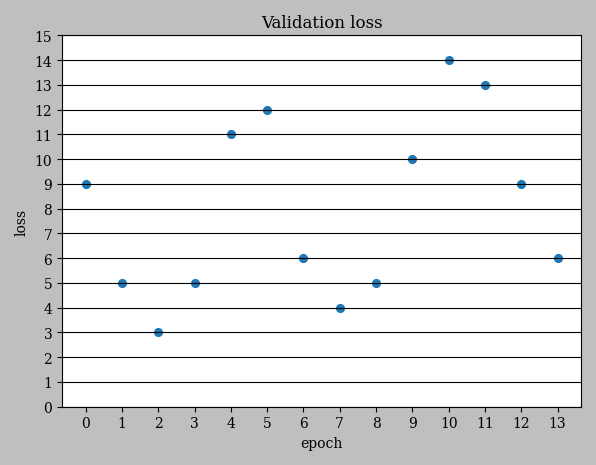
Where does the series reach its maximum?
10
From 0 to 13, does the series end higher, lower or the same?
lower
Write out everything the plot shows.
Title: Validation loss
x-axis: epoch, ticks 0 1 2 3 4 5 6 7 8 9 10 11 12 13
y-axis: loss, ticks 0 1 2 3 4 5 6 7 8 9 10 11 12 13 14 15
Values:
9 5 3 5 11 12 6 4 5 10 14 13 9 6
